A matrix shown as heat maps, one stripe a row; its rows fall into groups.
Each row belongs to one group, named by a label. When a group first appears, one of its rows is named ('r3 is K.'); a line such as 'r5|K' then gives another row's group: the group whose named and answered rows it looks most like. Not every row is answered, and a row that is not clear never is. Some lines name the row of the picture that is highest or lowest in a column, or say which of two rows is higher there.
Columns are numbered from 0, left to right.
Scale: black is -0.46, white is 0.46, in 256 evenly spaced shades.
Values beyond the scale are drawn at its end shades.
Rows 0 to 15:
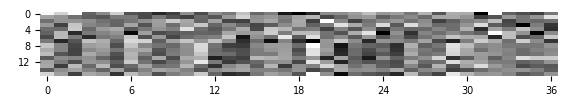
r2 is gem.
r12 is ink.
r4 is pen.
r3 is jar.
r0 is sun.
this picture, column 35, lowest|5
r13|jar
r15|ink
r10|ink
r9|ink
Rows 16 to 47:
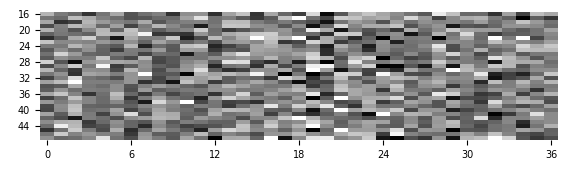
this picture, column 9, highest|22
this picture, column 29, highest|30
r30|ink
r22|gem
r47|jar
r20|ink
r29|jar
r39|gem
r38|pen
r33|sun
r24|sun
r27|jar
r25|sun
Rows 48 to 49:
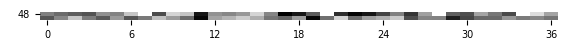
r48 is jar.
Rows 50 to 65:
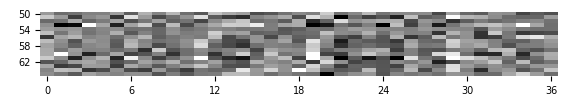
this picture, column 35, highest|56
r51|ink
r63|ink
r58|ink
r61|ink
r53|gem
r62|gem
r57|ink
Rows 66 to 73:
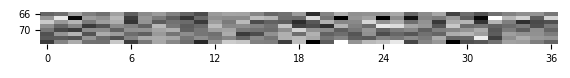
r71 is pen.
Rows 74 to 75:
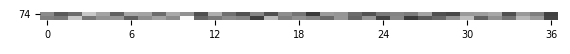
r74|gem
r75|pen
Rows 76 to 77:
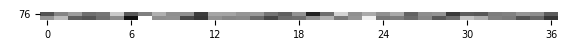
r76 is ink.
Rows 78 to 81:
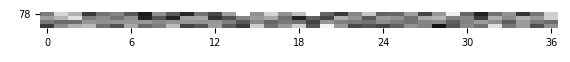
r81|gem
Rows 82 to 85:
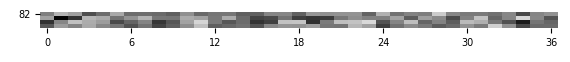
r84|jar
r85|jar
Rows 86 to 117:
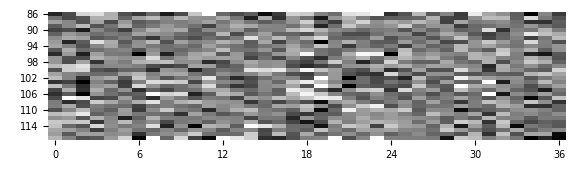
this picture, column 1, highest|107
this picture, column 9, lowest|111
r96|jar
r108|gem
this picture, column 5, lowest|112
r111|sun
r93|gem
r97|gem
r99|sun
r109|jar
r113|sun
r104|ink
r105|jar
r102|ink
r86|jar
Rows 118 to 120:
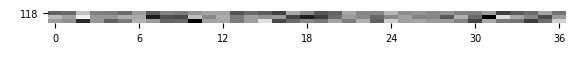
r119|sun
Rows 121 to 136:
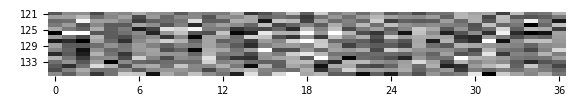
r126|gem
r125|pen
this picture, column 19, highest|132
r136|pen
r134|gem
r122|sun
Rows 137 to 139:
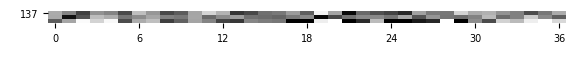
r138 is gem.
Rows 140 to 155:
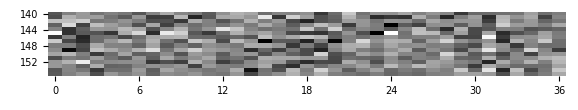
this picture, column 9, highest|145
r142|sun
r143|jar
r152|sun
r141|gem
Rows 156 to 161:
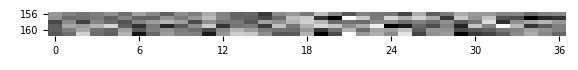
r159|jar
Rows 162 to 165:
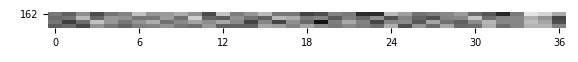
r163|pen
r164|gem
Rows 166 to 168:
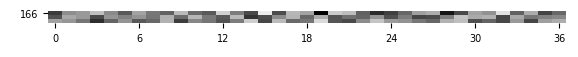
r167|pen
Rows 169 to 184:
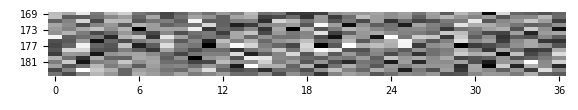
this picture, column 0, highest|175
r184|gem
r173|pen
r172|ink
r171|pen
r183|jar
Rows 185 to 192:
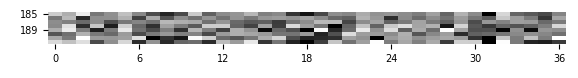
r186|jar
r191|sun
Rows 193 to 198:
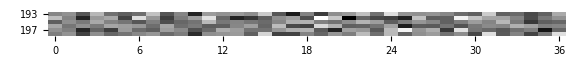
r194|ink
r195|jar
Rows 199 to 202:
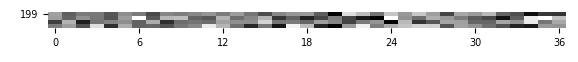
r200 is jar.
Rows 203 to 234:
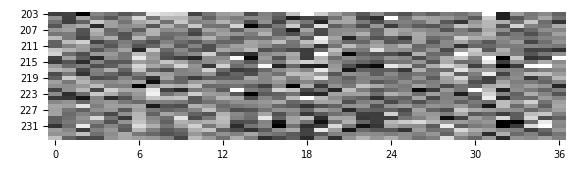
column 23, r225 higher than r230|Yes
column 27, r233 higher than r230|No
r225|jar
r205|gem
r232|ink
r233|sun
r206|pen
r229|gem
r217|ink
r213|ink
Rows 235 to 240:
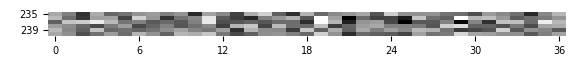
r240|ink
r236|ink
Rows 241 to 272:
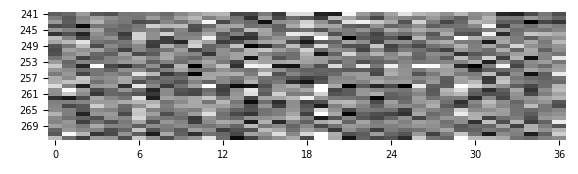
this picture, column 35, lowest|243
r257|sun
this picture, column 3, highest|254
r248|sun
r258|sun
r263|gem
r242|gem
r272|ink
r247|ink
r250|gem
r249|pen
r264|gem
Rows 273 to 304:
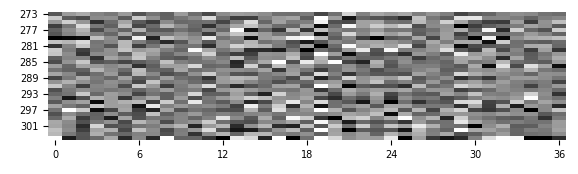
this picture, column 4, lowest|299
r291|ink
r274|ink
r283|ink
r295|pen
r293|pen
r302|ink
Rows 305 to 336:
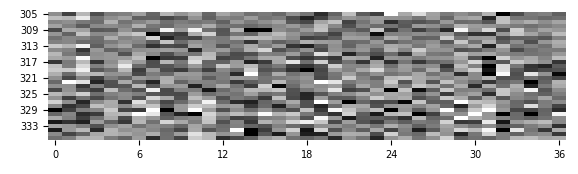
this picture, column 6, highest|330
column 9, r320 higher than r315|Yes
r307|jar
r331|ink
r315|ink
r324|jar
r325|sun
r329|jar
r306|sun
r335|gem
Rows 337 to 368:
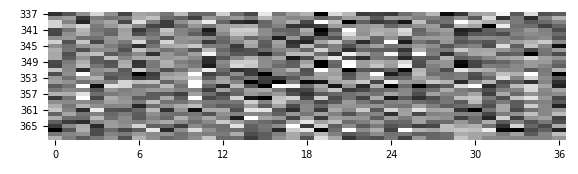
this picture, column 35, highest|344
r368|ink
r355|pen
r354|gem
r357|sun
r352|pen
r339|ink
